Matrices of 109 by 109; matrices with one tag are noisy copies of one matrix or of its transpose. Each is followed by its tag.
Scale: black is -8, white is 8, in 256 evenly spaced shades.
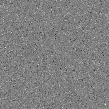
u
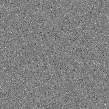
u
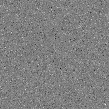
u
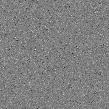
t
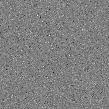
t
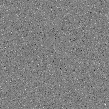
u
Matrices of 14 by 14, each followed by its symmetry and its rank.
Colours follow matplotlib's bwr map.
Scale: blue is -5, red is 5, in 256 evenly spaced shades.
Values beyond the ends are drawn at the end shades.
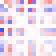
antisymmetric, rank two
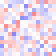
antisymmetric, full rank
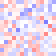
neither, full rank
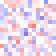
antisymmetric, full rank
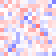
neither, full rank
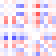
antisymmetric, rank two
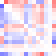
antisymmetric, rank two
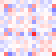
symmetric, rank three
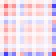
symmetric, rank one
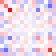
symmetric, rank three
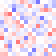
antisymmetric, full rank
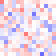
neither, full rank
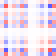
symmetric, rank one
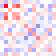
symmetric, rank three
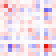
symmetric, rank three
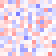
neither, full rank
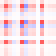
symmetric, rank one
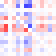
antisymmetric, rank two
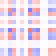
symmetric, rank one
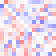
antisymmetric, full rank
